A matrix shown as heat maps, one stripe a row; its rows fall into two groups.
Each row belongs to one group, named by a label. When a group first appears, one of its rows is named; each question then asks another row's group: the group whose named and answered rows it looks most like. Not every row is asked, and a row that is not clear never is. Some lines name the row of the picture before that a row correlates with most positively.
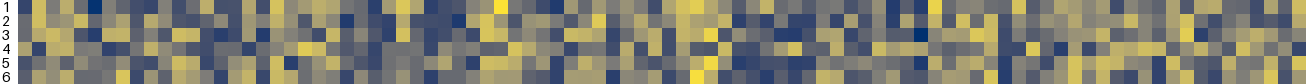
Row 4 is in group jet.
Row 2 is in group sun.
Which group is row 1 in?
sun
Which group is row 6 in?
sun
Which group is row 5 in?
sun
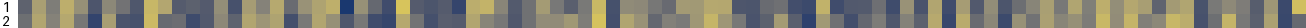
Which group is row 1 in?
sun
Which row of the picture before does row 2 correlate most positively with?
2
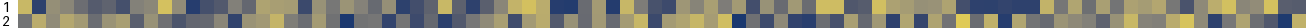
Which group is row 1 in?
jet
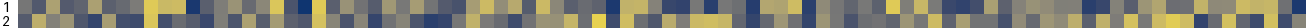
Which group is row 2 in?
sun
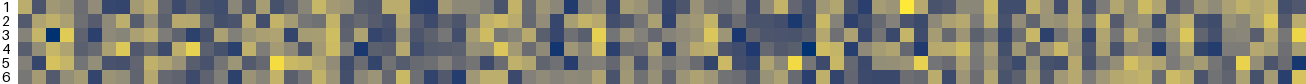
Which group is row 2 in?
sun
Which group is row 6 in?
sun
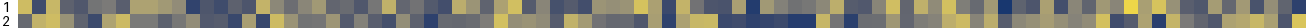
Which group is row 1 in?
jet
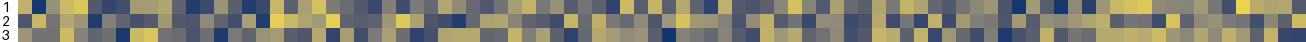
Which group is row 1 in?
jet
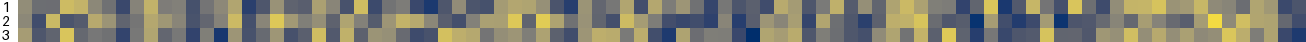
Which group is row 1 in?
jet
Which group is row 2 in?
jet
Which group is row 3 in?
jet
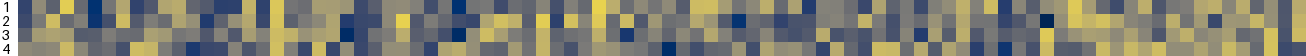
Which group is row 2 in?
sun
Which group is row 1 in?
sun
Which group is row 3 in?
sun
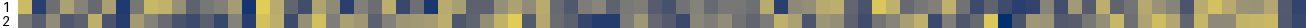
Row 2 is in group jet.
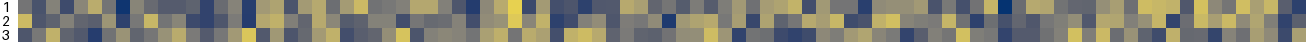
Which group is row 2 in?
jet
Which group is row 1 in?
jet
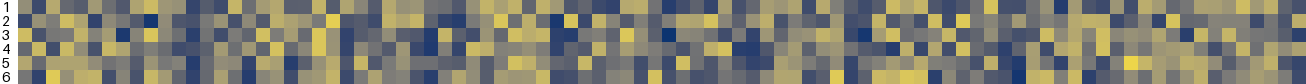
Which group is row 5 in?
jet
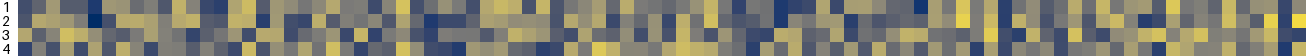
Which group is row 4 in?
sun
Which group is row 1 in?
sun
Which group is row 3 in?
jet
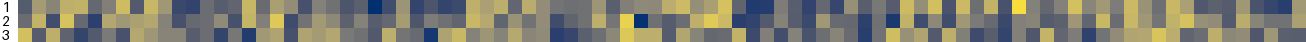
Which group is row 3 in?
jet
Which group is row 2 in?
sun
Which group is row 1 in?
sun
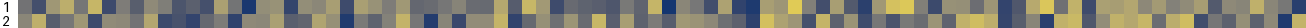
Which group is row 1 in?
jet
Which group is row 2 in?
sun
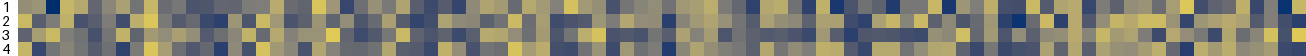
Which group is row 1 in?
sun
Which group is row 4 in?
jet
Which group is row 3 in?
sun
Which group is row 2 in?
jet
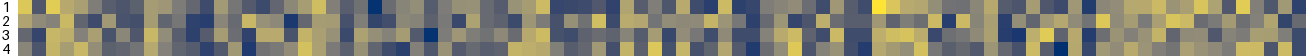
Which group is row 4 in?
jet
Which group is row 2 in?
sun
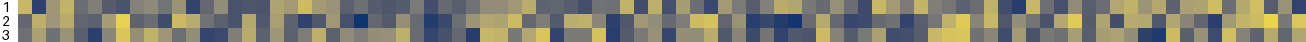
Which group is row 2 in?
sun
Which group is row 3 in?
sun
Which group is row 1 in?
jet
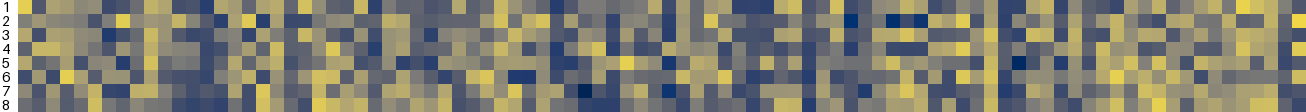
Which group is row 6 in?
sun
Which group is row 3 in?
jet
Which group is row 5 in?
jet
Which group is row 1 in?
jet
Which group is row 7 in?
jet
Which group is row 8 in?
jet
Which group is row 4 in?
sun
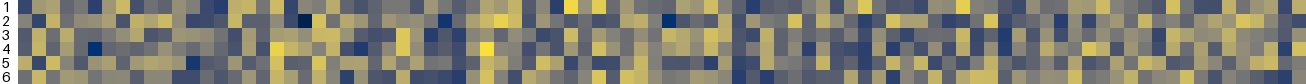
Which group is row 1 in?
sun
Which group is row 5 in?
jet
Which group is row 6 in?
sun
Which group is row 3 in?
sun
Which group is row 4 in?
sun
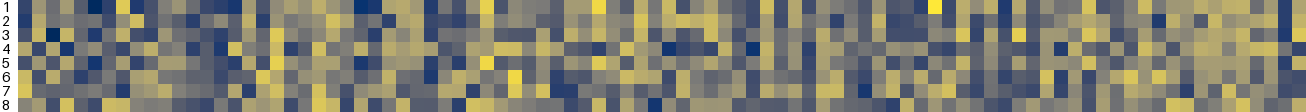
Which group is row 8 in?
sun
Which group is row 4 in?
jet
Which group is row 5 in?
sun
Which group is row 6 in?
jet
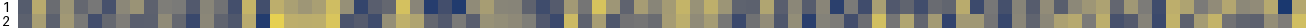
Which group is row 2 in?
sun
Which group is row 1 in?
sun
